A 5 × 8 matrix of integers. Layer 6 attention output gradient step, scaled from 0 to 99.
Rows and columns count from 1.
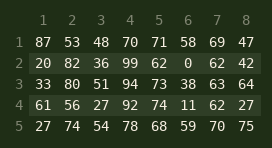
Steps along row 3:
up down up down down up up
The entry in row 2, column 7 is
62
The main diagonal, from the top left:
87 82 51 92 68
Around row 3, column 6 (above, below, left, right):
0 11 73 63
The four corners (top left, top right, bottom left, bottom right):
87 47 27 75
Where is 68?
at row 5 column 5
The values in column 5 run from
62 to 74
